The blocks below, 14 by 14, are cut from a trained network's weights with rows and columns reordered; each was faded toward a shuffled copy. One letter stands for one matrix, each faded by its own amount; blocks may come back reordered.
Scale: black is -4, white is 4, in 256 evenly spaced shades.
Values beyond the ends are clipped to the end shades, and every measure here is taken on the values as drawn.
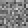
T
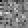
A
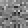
T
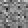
A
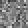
T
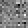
A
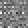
A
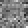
T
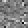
A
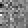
A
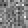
T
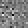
A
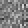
T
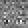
A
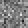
T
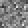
T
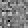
A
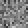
T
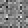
A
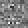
A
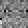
A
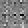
A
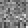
T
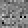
A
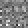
A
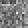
T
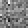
A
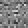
A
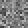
T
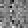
A
